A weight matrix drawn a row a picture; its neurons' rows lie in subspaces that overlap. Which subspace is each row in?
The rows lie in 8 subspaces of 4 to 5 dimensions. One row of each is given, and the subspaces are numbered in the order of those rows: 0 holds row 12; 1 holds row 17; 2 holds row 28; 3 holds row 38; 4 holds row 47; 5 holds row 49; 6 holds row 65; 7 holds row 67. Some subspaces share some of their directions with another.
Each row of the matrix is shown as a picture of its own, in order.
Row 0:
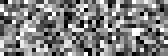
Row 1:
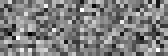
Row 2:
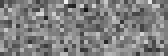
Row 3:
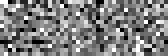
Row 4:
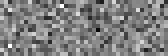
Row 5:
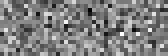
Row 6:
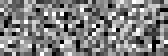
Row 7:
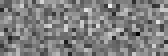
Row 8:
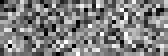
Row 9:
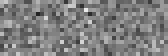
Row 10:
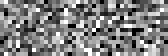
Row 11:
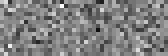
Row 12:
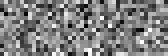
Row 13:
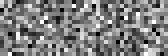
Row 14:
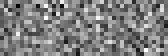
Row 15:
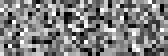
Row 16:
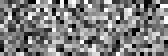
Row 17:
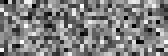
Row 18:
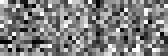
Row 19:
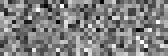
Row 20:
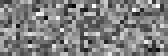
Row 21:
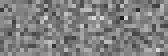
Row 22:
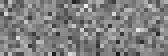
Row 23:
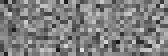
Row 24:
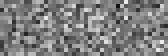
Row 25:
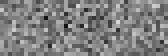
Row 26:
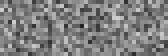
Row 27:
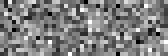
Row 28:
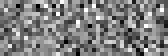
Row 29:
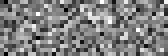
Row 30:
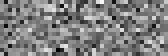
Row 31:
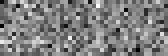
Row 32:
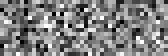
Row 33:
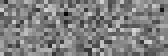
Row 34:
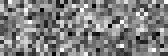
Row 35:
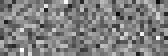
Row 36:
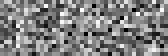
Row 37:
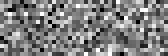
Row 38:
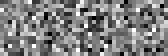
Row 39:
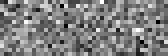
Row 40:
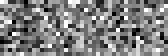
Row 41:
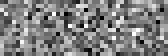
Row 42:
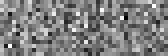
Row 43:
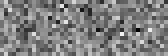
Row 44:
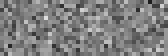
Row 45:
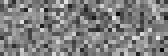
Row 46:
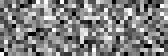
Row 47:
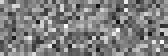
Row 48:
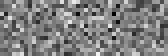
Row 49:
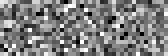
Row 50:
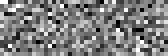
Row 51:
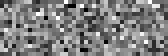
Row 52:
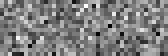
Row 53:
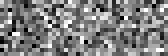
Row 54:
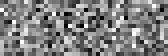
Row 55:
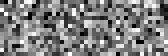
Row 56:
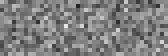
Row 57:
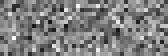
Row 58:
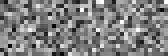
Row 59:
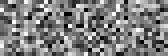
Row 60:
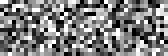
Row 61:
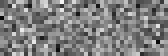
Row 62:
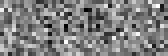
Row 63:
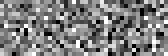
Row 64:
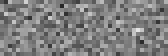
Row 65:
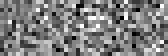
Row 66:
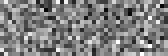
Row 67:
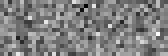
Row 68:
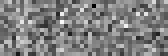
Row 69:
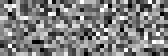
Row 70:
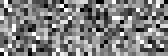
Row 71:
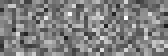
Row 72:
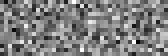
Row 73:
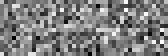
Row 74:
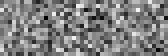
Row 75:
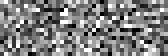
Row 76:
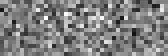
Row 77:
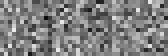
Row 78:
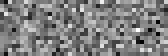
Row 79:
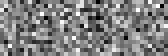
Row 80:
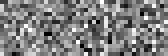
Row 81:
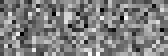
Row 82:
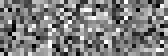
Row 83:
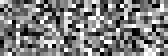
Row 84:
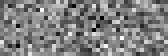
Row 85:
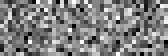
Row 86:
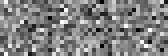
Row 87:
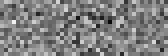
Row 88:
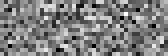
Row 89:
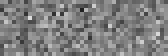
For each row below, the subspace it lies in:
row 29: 5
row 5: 3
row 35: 5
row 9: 5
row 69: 4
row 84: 5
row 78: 1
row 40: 0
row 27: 1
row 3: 0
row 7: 3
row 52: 7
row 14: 2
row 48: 7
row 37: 0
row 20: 5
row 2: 5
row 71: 4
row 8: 2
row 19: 2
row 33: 6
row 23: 1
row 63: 3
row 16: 1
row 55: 1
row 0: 3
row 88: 6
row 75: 6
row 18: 0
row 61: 7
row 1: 5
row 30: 6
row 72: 1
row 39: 2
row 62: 3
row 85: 1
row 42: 2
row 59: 4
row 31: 0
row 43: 3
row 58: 2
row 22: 7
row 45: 5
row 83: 7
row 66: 1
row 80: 3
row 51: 5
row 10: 6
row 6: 3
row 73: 4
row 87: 5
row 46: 1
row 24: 4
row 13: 7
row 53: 0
